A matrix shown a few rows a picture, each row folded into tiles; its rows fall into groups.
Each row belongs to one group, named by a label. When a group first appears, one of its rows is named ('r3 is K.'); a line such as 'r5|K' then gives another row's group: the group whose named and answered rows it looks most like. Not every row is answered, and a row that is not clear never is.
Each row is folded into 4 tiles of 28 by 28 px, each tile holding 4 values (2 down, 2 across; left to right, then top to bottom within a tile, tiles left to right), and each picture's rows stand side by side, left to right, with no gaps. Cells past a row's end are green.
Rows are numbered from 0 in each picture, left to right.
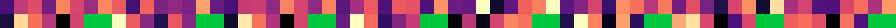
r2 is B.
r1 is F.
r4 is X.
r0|B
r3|B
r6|B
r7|B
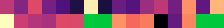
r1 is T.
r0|F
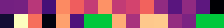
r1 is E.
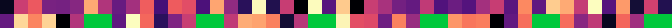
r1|B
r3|F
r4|T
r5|F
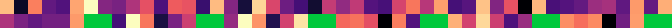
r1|B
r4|F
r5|T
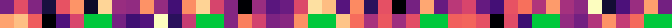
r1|X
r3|E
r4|B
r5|X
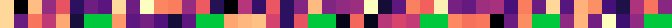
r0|F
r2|E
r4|T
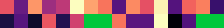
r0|X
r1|E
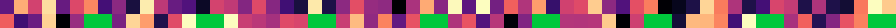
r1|T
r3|E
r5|E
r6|T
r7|X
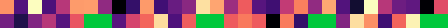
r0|X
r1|X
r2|B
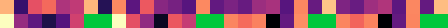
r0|F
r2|T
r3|T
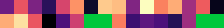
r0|B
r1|F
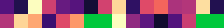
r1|F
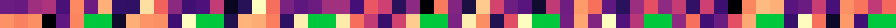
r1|T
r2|T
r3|T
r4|T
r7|B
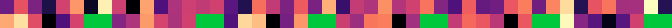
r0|B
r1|X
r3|E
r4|B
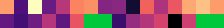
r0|X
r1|X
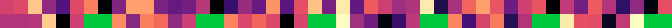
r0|E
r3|F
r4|E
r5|T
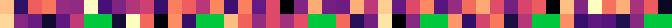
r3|E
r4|E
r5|F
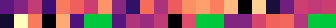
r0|B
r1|X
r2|X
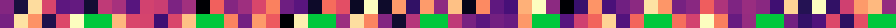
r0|T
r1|T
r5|X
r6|E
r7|X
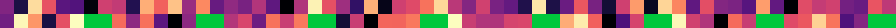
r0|T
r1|F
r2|X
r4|F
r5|B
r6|F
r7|E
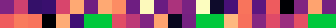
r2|E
